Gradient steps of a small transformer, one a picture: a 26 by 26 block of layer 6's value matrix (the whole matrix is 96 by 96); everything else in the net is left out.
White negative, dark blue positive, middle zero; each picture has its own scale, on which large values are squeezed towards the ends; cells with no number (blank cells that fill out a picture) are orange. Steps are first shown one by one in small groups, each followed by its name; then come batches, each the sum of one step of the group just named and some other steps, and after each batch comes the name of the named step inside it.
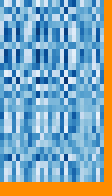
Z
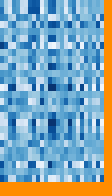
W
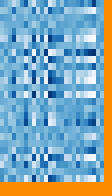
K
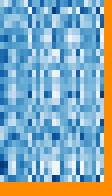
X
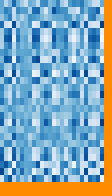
X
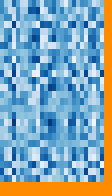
W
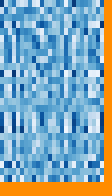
K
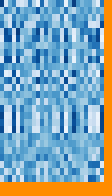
Z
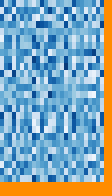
K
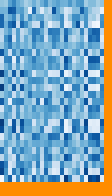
X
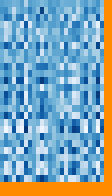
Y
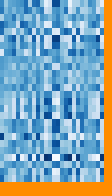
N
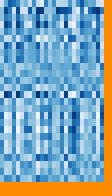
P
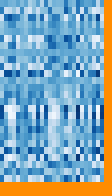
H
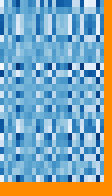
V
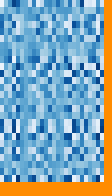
V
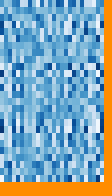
V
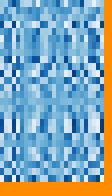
V
